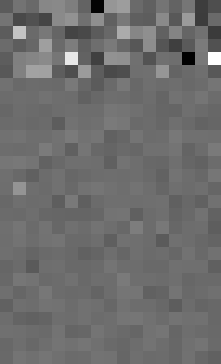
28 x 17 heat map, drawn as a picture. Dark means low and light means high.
Stripes: none. Seam: horizontal, 20% of the way down, the bottom part calmer. Slope: none. Histogram: skewed, a long tail of high values. Average level on the scale: 40%. Mirror symmetry: none.
